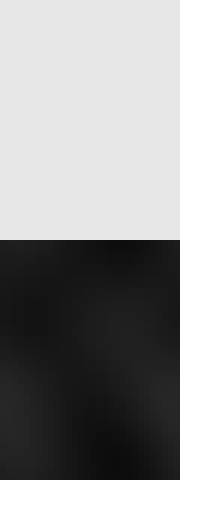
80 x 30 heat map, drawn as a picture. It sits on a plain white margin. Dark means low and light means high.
It is made of 2 by 1 panels. Panel 1,1: very high, flat. Panel 2,1: very low, smooth, faint in contrast.
